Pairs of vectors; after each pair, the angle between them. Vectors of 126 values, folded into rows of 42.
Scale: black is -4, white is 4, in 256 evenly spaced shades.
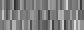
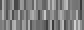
nearly parallel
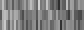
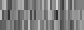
orthogonal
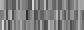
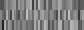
nearly opposite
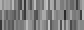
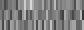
partly opposed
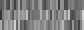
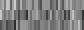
nearly opposite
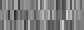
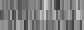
partly aligned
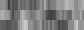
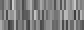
orthogonal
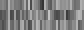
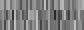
partly aligned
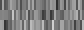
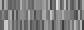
nearly opposite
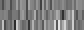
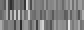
orthogonal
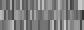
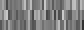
orthogonal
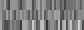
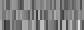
nearly parallel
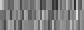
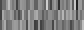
partly opposed
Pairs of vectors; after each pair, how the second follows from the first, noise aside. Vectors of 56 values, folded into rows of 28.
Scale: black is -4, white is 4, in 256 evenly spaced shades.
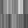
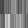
reversed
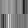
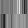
reversed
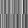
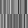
shuffled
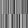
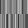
shuffled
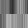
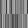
shuffled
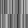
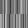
reversed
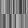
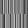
shuffled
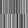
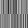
shuffled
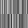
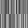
reversed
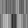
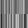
shuffled
